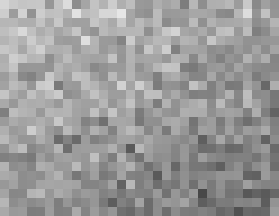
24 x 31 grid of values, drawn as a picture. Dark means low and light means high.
Slope: up to the top left. Ninth with the highest average: top left. Odd rows or columns: none. Grain: fine.
